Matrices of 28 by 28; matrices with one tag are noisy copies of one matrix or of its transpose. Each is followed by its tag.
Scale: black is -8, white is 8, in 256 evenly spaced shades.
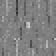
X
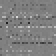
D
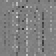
D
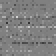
D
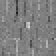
X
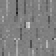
X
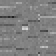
X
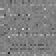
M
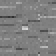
X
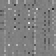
M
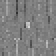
X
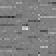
X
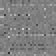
M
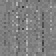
D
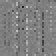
D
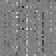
D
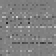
D
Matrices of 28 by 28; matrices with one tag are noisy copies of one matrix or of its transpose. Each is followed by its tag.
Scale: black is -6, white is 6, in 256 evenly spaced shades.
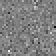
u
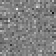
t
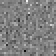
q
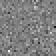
u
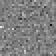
q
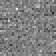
t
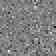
u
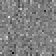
t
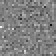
q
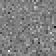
u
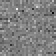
t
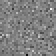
u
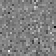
u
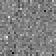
t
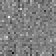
t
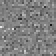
q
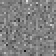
q
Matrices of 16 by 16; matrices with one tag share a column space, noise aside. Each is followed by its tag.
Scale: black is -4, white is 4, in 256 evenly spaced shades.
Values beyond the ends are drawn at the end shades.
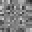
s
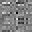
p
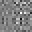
p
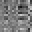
s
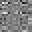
p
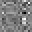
p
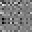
p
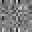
s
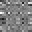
p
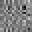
s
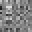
s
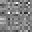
p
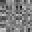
s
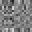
s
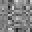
s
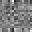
s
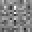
s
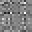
p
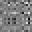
p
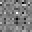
p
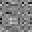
p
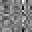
s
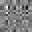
s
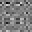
p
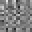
s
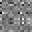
p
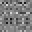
p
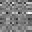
p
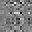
p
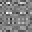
p
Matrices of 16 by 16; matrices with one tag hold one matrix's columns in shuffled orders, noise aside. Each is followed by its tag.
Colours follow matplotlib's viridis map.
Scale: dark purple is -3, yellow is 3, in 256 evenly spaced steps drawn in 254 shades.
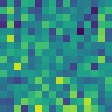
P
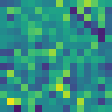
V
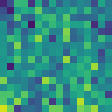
P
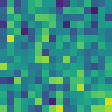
P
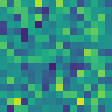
V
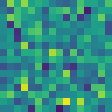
V
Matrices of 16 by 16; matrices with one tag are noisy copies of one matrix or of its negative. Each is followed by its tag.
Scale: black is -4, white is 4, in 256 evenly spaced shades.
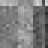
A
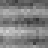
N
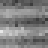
N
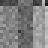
A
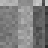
A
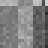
A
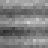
N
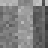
A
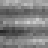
N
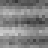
N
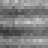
N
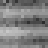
N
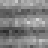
N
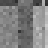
A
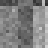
A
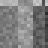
A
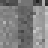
A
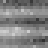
N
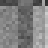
A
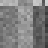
A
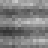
N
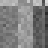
A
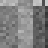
A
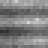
N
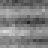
N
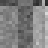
A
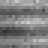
N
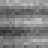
N
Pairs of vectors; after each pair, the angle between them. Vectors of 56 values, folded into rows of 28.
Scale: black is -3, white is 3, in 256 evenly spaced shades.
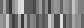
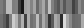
nearly opposite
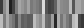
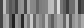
orthogonal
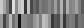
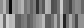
partly aligned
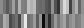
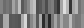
nearly parallel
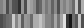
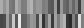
partly aligned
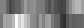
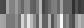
orthogonal
